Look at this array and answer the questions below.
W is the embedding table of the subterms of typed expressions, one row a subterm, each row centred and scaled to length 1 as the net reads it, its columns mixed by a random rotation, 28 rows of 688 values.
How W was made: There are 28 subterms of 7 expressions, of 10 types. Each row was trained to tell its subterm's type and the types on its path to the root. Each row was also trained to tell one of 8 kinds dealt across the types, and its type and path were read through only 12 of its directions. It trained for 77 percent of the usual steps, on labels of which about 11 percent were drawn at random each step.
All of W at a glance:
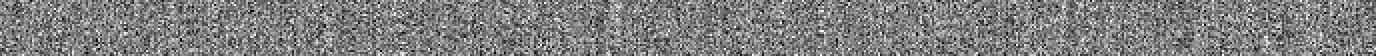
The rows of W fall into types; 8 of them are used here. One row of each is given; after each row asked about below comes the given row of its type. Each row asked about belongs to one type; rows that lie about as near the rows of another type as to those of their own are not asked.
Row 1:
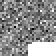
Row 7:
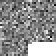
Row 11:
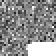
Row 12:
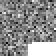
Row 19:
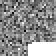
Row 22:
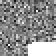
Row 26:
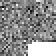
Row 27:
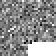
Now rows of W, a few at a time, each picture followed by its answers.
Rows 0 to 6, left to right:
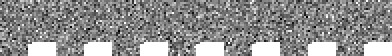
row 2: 7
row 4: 11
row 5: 12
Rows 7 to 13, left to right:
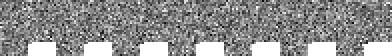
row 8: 1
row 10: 22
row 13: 26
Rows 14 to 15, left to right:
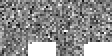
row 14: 7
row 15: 12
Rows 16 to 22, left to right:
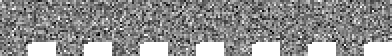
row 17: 22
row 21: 26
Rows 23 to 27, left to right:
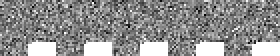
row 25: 7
